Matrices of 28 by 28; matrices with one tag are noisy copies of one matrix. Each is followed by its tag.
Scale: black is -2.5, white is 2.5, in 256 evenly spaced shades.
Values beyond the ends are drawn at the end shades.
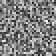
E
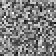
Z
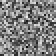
Z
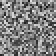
Z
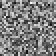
Z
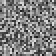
E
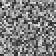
Z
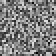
E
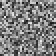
Z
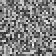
E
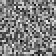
E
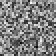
Z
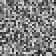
E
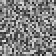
E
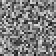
Z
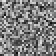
Z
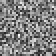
E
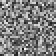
Z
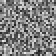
E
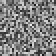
E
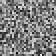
E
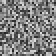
E
